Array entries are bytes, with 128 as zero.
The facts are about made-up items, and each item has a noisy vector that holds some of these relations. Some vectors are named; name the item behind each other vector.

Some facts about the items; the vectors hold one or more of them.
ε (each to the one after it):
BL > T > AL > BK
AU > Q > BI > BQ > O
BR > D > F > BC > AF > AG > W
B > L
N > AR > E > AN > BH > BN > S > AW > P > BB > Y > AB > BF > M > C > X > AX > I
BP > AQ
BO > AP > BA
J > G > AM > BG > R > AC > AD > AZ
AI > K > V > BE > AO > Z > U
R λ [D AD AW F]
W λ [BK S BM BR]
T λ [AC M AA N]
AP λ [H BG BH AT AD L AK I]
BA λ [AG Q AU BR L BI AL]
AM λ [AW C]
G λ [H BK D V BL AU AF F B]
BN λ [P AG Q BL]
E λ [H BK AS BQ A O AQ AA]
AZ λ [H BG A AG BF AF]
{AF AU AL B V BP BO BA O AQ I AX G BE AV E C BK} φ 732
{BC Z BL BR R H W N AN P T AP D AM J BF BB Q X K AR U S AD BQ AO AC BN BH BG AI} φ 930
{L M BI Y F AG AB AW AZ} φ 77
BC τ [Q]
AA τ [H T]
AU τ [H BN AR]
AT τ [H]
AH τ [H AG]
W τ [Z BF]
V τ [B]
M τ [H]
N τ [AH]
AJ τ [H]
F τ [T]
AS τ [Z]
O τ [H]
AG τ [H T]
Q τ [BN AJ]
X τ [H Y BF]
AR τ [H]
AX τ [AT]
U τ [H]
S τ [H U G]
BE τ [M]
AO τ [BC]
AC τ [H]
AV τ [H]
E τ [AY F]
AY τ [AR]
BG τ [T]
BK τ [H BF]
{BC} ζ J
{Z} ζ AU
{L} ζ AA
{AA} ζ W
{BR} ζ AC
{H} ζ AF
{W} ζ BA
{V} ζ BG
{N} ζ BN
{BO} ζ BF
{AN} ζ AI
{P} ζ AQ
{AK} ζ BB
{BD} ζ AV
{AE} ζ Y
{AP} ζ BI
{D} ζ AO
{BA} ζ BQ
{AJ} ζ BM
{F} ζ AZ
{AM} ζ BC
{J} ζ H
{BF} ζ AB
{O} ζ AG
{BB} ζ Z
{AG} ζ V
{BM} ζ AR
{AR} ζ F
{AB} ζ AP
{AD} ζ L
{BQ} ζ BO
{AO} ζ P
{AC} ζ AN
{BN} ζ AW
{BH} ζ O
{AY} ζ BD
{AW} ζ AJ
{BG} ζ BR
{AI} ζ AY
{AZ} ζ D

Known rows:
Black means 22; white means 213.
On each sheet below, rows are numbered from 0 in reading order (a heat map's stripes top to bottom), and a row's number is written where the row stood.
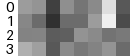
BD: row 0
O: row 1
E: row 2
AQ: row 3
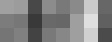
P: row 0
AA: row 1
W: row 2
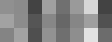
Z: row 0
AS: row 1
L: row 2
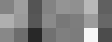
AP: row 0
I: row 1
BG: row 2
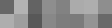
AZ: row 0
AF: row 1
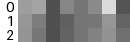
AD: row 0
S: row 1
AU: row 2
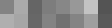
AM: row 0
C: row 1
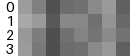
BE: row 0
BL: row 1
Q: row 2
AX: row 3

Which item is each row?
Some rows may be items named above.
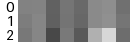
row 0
M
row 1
M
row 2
AJ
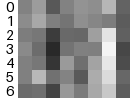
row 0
AP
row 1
R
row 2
AA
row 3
BG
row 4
BF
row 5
AW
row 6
H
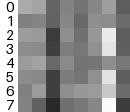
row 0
C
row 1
Y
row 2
BO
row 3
BC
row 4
BI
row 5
BC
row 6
BA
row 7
AC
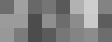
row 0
F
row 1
AE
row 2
AU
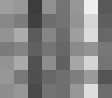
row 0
BO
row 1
N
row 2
D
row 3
M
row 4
BM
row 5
X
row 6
AO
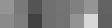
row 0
U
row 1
N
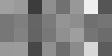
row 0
BO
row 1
T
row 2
G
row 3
AK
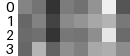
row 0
AY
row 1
BN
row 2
AG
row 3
AZ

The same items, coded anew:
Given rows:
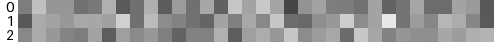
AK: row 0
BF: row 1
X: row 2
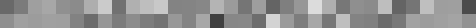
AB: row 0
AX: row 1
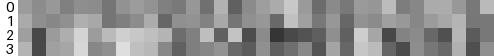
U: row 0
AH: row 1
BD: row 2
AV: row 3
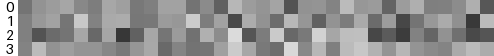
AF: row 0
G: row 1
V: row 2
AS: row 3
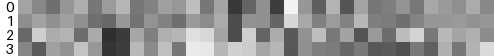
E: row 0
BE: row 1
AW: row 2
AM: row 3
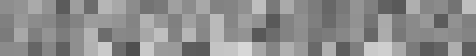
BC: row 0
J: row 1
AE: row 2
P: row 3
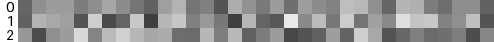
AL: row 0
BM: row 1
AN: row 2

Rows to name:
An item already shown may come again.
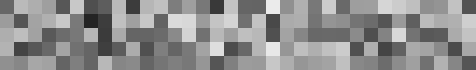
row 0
BM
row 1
C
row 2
AD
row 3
O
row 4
AU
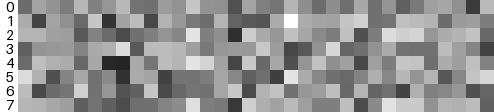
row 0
G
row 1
S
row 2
F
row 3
AP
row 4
AW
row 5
AA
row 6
BG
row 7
F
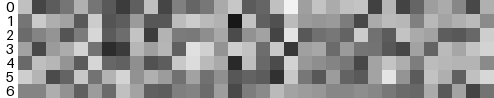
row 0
O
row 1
AJ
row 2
W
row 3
C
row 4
AJ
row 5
T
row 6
Q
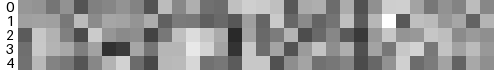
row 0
D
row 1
H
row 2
BN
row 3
AW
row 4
AZ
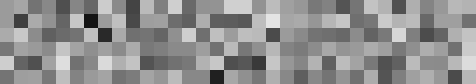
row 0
AO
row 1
S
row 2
AD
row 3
Y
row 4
AC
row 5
G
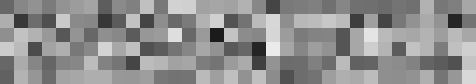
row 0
R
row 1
AG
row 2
AR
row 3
M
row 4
BA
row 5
Z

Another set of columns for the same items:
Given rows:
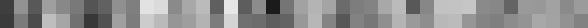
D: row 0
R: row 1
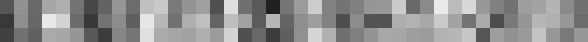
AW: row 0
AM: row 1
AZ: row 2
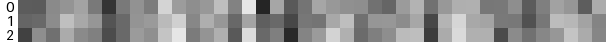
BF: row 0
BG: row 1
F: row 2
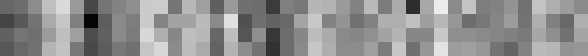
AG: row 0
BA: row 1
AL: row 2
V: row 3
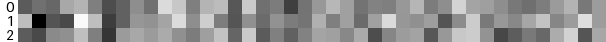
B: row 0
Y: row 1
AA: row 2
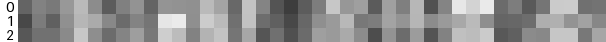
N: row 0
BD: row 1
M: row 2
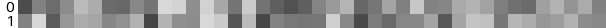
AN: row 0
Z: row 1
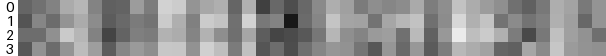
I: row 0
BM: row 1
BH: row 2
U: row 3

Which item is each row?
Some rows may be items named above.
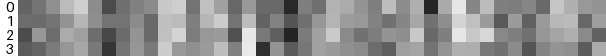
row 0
AG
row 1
AS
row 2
AW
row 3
BF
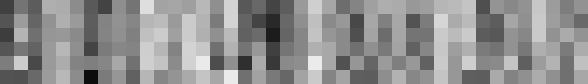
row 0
AZ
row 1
AJ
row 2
AR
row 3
S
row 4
AU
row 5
W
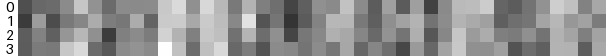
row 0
AC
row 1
AO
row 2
S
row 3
H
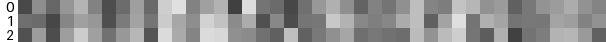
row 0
C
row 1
Q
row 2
BC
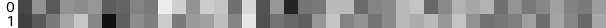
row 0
P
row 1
BA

